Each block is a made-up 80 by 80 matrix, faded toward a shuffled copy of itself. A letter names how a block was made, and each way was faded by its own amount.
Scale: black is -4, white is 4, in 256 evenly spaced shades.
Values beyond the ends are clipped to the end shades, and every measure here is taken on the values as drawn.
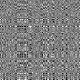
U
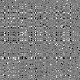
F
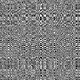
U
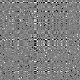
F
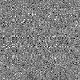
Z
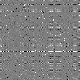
F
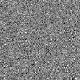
Z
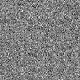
Z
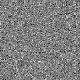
Z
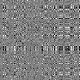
U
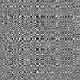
U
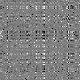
F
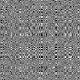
U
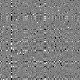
F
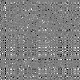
F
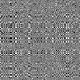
U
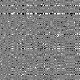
F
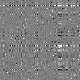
F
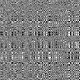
U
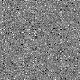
Z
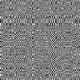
U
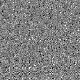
Z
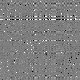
F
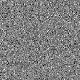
Z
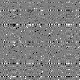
F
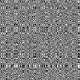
U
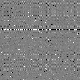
F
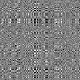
U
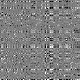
F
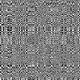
U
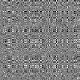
U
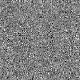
Z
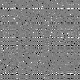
F
